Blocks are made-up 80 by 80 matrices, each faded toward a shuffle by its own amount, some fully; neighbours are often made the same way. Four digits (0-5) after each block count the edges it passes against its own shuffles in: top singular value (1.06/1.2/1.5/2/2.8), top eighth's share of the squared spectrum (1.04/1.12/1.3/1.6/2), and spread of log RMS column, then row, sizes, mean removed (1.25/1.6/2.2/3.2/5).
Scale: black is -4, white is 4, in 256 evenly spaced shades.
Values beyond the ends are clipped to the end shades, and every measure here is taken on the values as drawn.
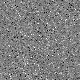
1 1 0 0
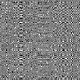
5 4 3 3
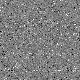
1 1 0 1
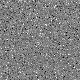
0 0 0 0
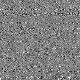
2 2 0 3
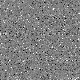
2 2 0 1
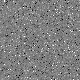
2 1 0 0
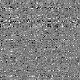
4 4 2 3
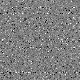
3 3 0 2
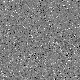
0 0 0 0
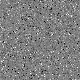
0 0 0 0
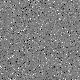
0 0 0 0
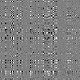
5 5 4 3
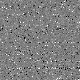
3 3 0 2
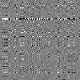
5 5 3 3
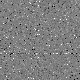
3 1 0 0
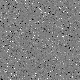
0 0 0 0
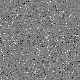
2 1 0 1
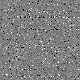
3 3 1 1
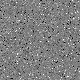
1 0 0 0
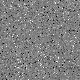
2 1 0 0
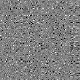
4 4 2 3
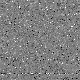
3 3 0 1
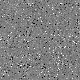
2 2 0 1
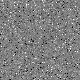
1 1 0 0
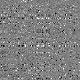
4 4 2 3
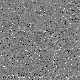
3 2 0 1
